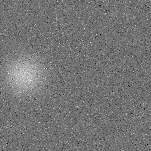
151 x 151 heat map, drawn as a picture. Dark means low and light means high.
The halves do not mirror each other. No regular stripes run through it. No single row or column stands out from its neighbours. A single bump stands in the middle left. The middle left is the ninth with the highest average.
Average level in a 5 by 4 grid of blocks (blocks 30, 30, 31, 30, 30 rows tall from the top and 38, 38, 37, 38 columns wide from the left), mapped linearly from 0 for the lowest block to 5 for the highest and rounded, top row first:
0 0 0 0 / 1 0 0 0 / 5 1 0 0 / 1 0 0 0 / 0 0 0 0
